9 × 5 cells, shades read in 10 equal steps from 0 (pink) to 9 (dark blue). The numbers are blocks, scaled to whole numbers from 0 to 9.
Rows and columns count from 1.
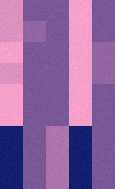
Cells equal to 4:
3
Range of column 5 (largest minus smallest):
1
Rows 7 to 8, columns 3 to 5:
3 9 5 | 3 9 5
